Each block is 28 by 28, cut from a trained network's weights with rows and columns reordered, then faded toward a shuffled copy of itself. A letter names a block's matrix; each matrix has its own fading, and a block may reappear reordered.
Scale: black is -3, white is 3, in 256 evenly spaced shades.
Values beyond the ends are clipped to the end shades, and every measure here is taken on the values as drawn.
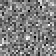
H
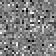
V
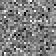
V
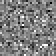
H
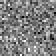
V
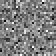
V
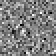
H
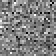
H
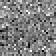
V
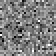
V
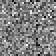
H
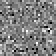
V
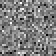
H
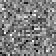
V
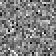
H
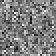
V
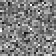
H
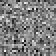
V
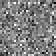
H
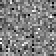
V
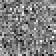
H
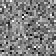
H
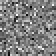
V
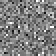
H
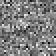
H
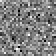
V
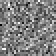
H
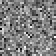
H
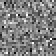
H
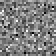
V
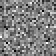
H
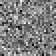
H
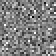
H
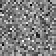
H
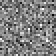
H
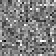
H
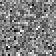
V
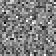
H
